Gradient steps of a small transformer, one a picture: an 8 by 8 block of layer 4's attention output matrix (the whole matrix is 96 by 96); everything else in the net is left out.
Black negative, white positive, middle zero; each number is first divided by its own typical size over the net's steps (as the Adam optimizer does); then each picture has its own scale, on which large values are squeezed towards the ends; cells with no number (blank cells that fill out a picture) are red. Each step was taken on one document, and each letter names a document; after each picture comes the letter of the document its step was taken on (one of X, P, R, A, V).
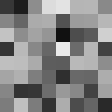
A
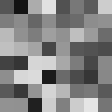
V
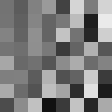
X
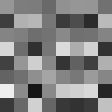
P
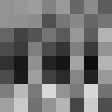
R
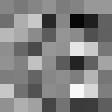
V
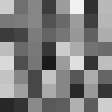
X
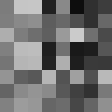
V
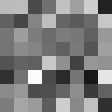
P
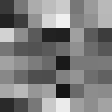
A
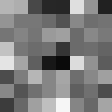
X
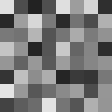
P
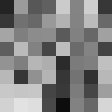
A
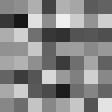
A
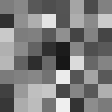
X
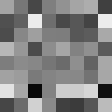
P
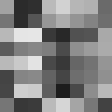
A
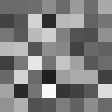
X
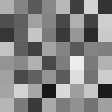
P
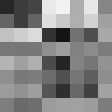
A
